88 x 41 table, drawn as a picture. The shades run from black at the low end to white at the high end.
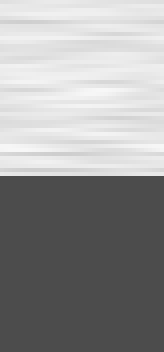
The table splits into 2 rows of 1 panel. Panel 1,1: very high, streaked across, faint in contrast. Panel 2,1: low, flat.
